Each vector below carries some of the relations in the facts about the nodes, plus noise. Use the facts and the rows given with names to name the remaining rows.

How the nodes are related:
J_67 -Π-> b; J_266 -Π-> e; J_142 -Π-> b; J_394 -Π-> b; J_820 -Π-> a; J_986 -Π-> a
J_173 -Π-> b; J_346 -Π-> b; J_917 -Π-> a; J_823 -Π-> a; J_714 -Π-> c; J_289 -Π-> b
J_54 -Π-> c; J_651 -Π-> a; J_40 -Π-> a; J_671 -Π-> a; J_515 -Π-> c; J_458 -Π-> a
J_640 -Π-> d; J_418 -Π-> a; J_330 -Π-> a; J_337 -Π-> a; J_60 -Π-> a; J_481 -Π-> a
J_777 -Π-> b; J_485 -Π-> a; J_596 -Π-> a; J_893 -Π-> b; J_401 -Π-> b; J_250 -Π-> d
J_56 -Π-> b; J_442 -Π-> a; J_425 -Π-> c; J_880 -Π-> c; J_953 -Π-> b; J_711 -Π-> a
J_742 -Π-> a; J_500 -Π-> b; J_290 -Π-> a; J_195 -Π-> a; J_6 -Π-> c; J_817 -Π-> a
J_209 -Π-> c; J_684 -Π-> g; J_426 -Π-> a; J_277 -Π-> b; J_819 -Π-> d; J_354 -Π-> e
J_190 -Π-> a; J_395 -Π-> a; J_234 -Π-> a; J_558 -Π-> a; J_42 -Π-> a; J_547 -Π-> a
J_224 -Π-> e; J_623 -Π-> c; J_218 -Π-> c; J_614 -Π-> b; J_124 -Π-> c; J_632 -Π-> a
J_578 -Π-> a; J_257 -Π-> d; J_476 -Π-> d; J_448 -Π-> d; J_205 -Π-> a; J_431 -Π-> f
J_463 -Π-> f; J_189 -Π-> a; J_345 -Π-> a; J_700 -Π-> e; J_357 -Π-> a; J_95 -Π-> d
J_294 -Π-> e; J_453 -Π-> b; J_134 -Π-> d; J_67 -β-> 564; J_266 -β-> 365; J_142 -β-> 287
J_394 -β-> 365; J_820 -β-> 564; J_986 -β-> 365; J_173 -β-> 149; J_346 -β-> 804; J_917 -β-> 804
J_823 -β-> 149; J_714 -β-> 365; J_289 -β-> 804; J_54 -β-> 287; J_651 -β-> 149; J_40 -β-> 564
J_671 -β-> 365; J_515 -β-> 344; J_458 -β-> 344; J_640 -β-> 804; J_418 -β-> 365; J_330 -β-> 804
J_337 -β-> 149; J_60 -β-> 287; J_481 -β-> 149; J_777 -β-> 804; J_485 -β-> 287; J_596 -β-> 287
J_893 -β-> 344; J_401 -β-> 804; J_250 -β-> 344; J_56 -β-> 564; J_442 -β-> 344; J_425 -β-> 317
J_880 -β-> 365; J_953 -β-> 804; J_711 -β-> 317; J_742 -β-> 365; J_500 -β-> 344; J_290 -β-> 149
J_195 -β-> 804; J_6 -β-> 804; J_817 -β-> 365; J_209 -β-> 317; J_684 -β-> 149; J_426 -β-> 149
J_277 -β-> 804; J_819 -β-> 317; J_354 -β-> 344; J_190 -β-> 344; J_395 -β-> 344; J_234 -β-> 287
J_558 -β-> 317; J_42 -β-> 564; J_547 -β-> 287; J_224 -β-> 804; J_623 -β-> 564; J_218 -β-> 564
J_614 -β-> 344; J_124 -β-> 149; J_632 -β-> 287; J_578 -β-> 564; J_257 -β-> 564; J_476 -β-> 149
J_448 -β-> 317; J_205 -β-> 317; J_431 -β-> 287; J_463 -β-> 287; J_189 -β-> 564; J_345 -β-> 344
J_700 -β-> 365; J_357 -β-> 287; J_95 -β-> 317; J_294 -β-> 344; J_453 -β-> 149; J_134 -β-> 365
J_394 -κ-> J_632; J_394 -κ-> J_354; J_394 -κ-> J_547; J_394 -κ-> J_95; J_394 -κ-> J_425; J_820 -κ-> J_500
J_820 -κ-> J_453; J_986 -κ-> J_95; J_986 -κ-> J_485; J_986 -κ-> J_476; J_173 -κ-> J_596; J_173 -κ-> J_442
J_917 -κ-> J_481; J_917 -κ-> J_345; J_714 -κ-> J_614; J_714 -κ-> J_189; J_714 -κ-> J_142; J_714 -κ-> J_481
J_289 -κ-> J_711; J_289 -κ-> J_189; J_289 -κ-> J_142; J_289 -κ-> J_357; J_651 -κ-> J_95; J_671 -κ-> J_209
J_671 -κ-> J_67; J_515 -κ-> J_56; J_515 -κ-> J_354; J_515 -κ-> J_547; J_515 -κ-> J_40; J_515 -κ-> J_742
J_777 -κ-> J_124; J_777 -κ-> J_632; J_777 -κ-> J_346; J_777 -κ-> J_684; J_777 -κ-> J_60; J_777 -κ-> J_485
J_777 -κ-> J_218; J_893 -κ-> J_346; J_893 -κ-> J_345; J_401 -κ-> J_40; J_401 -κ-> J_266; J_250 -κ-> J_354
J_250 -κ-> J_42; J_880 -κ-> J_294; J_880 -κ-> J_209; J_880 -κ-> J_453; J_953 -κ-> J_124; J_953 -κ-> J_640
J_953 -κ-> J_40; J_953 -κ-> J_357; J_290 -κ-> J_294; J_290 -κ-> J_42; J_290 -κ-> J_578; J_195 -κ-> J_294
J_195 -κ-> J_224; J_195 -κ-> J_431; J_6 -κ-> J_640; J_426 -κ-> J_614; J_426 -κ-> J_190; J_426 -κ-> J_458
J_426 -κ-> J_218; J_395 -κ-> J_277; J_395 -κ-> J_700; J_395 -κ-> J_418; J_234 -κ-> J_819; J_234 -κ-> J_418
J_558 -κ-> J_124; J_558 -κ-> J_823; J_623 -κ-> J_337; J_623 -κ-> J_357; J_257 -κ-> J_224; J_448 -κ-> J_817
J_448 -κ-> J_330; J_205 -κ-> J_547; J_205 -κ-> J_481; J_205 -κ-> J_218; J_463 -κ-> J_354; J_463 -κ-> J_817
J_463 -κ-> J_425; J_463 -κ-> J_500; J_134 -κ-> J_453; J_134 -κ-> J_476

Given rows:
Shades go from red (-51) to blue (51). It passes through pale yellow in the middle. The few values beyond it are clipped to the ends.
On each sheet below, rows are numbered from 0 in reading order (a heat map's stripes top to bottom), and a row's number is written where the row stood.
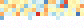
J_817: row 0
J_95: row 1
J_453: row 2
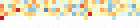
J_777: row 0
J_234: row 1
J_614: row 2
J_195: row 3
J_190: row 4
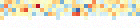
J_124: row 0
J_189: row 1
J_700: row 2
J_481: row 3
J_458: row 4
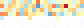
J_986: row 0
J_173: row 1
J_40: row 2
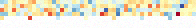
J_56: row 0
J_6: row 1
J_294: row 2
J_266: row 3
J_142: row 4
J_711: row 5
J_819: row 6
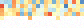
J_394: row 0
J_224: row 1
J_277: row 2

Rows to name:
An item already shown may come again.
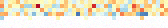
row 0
J_671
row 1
J_189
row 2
J_651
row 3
J_820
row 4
J_209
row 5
J_218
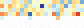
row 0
J_986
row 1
J_257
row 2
J_224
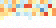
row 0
J_893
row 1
J_880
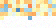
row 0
J_234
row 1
J_671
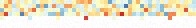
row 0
J_290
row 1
J_500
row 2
J_357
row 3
J_6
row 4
J_448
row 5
J_354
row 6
J_917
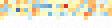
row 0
J_234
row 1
J_250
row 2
J_40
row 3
J_426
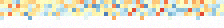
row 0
J_711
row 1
J_442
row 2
J_596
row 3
J_476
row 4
J_463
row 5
J_463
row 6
J_431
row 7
J_395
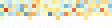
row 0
J_354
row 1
J_651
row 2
J_640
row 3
J_330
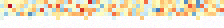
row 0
J_189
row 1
J_67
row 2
J_714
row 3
J_515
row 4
J_986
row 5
J_54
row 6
J_425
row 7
J_684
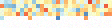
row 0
J_134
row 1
J_346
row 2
J_418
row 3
J_623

